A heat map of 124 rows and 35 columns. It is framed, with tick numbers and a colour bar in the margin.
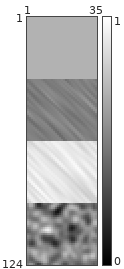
The table splits into 4 rows of 1 panel. Panel 1,1: high, flat. Panel 2,1: middling, slanting down to the right, faint in contrast. Panel 3,1: very high, slanting down to the right, faint in contrast. Panel 4,1: middling, blotchy, strong in contrast.
